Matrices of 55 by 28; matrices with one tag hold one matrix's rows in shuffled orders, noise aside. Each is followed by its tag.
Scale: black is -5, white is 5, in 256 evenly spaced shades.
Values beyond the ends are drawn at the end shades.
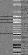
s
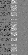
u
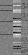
s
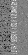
u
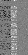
u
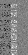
u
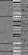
s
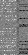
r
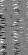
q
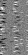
q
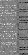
r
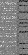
r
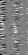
q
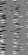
q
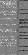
r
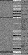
s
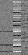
s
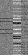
s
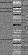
s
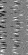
q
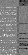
r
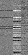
s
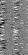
q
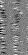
q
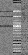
s
